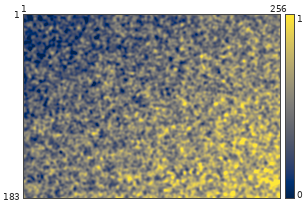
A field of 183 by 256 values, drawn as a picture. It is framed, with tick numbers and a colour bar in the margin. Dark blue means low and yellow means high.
Neither half mirrors the other. There are no regular stripes. Values rise toward the bottom right. The top left is the ninth with the lowest average. The bottom right is the ninth with the highest average. The texture is blotchy.
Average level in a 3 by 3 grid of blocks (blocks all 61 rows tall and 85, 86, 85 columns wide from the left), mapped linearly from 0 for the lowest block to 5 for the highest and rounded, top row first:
0 1 3 | 1 3 4 | 2 4 5
